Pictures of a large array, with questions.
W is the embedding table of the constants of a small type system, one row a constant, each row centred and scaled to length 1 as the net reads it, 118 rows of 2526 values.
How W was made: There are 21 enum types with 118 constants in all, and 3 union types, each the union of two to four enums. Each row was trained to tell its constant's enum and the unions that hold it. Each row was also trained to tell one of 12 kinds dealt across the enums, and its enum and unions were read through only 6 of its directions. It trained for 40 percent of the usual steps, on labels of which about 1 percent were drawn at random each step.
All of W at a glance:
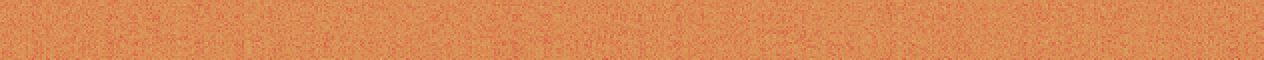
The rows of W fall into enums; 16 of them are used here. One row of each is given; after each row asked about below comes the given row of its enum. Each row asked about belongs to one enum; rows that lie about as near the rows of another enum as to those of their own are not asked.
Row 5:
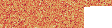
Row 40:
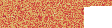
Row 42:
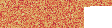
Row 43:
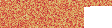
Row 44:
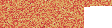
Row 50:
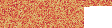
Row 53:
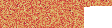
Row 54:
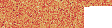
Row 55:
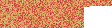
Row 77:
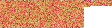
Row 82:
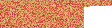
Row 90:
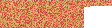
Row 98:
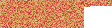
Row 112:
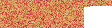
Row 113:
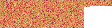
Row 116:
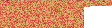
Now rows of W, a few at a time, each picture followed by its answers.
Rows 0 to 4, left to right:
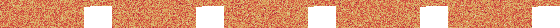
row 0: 43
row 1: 53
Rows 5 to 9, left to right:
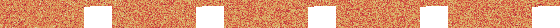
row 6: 82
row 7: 116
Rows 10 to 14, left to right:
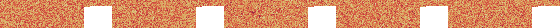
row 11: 116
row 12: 113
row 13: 112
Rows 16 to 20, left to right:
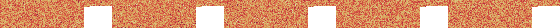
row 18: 54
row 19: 43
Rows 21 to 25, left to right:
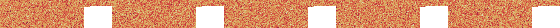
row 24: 54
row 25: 43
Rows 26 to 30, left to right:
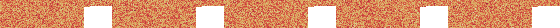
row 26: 77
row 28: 42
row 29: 116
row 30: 40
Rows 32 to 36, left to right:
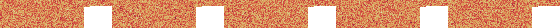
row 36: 42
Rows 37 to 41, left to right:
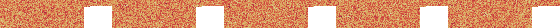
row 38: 42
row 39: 54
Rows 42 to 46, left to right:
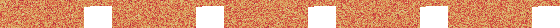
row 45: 53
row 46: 77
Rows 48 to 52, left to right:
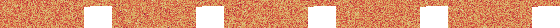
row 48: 112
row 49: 113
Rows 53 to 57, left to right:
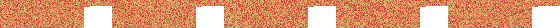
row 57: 98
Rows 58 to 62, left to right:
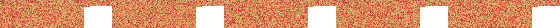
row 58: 44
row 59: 90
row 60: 42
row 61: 50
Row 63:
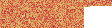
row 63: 40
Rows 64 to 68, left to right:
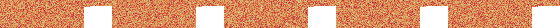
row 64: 90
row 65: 82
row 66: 55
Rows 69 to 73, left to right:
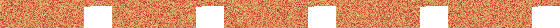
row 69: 77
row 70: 50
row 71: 112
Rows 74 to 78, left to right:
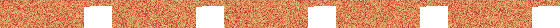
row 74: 50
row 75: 113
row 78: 113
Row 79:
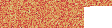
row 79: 90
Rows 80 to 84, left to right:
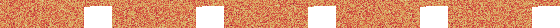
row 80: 113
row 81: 113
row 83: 112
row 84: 116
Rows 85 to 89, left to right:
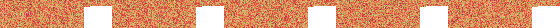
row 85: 116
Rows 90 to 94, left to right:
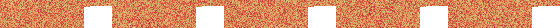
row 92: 112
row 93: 42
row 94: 43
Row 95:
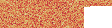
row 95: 98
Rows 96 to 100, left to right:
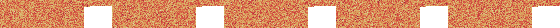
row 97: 40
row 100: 77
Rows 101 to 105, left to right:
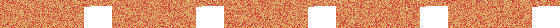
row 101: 50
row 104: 42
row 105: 54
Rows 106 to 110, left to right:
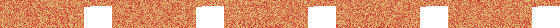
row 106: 116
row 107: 112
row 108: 55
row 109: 53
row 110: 77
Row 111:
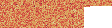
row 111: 90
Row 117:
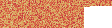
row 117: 55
